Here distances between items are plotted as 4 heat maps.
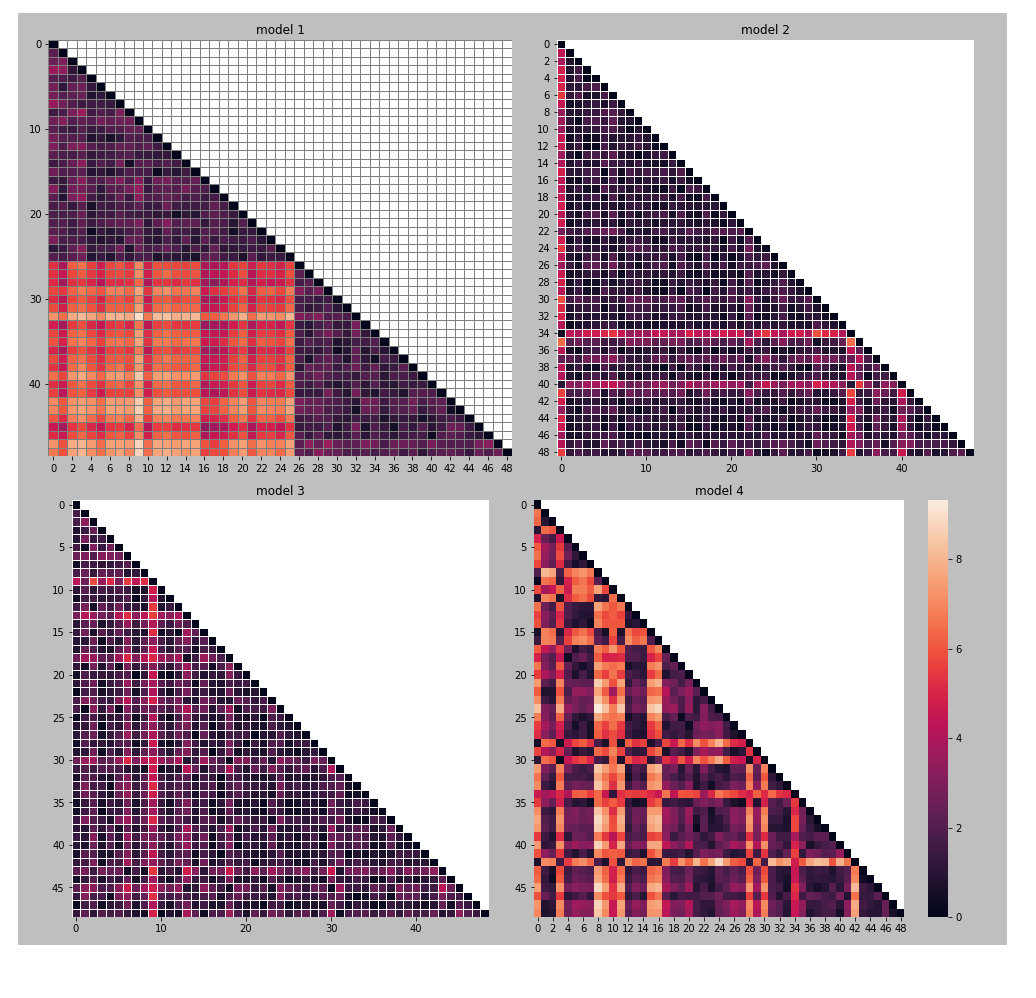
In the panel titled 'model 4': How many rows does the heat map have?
49
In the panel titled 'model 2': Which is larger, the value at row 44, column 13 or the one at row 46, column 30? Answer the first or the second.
the second
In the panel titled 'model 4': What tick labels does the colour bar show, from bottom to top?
0, 2, 4, 6, 8
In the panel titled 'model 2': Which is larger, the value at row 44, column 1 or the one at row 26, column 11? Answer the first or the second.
the second
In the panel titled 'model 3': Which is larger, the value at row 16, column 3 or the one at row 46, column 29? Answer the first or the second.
the second
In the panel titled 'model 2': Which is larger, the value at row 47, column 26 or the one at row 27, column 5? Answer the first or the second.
the first
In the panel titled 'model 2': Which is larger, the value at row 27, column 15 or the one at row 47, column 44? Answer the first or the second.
the second
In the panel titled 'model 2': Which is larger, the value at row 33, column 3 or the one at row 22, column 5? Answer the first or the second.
the second
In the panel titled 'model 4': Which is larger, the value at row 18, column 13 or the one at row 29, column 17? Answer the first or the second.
the first
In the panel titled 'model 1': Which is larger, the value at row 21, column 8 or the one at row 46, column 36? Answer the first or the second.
the first
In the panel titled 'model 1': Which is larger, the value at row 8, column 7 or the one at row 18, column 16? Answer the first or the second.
the first
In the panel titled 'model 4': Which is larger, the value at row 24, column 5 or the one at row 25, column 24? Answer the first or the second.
the first
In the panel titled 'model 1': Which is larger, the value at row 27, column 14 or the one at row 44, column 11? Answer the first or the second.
the second
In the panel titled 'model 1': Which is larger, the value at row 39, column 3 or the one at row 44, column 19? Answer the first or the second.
the first
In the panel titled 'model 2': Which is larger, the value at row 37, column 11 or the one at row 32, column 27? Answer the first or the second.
the first
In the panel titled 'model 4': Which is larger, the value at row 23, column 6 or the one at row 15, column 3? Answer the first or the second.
the first
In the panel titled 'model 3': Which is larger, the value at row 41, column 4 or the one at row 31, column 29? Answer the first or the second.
the second
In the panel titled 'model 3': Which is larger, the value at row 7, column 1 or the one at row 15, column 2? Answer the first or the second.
the first
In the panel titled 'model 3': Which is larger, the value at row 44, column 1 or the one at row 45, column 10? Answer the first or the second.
the second
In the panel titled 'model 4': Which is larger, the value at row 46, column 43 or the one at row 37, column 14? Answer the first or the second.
the second
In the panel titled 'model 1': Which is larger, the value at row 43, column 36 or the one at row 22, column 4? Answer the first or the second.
the first
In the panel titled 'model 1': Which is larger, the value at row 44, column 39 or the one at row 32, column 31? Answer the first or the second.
the second
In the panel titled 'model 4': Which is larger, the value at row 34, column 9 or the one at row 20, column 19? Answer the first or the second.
the first
